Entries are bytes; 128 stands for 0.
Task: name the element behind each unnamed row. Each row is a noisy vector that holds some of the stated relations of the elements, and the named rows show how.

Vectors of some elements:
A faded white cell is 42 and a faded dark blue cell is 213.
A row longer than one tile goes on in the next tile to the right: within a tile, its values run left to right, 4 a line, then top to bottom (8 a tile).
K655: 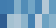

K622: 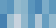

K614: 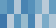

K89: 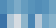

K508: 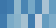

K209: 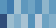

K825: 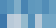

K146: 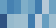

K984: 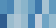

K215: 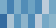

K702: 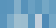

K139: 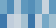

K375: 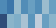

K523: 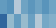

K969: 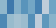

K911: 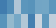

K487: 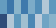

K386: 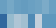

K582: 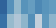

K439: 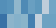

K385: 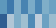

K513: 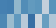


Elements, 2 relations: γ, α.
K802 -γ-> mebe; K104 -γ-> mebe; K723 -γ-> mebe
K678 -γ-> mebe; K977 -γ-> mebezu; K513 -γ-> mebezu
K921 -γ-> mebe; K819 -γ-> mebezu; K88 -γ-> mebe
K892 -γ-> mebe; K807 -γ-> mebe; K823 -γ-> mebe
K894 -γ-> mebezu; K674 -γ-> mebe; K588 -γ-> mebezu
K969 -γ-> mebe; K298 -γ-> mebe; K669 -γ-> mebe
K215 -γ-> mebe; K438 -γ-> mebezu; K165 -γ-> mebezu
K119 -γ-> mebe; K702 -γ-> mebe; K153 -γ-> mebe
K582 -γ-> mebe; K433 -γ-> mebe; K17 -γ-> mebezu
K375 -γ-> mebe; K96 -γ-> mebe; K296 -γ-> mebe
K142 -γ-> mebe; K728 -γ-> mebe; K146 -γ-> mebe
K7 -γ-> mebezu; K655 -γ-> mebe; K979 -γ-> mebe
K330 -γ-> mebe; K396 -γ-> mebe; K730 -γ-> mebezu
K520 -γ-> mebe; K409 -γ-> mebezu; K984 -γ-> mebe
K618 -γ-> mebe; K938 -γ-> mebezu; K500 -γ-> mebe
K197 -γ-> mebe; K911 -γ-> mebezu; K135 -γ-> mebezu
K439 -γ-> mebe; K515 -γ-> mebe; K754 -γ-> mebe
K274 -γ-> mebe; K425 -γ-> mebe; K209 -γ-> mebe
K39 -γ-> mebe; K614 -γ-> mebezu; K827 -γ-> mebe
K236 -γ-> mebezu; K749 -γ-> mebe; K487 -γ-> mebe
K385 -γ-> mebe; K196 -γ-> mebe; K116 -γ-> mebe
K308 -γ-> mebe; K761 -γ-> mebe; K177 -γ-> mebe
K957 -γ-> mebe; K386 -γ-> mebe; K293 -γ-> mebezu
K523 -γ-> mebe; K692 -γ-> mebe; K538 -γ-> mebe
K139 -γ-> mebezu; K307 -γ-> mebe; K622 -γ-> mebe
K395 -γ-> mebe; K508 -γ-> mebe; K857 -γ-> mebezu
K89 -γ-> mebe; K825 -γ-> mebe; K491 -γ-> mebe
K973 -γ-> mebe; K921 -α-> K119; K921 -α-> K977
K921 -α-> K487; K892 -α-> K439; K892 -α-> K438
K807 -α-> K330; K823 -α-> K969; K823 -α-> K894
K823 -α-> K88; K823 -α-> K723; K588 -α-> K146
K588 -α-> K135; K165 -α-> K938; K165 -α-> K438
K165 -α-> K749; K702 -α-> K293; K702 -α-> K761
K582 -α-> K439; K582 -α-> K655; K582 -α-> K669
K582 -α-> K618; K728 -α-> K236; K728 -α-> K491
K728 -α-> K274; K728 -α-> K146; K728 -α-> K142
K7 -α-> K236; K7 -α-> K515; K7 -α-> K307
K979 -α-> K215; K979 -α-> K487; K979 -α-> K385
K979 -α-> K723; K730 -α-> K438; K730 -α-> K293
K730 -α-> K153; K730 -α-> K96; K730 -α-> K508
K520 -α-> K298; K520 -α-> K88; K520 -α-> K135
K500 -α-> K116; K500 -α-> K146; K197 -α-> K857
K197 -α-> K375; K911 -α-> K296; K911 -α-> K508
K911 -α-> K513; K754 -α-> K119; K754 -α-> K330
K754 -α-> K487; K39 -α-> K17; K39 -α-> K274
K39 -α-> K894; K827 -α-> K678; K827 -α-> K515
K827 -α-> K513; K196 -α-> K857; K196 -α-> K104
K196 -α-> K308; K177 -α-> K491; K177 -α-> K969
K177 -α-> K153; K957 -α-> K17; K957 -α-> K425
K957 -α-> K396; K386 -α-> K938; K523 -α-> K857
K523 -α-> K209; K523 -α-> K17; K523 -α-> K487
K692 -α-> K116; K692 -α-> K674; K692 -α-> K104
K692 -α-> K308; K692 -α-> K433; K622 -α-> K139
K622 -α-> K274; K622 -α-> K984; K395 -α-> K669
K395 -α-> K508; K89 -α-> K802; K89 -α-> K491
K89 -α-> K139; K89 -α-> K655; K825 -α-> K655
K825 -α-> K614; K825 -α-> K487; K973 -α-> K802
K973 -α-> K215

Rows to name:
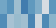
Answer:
K438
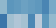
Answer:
K520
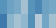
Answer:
K728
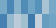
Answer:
K153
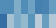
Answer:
K979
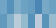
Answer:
K177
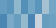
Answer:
K96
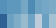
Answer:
K692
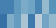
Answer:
K515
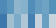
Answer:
K7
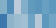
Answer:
K957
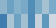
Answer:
K588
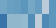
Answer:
K749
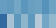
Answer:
K754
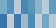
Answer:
K977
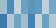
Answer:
K894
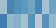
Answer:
K298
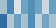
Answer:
K17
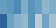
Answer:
K500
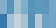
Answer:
K39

